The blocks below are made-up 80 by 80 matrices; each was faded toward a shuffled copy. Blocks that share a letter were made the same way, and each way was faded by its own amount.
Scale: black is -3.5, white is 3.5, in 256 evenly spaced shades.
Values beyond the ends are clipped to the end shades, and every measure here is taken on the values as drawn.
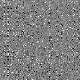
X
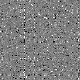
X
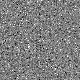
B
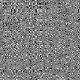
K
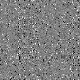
X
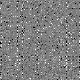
X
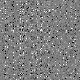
X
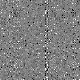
X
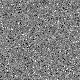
B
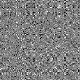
K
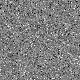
B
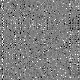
X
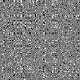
K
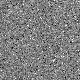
B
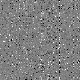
X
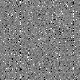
X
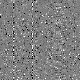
X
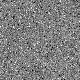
B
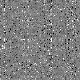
X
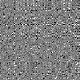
K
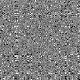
K
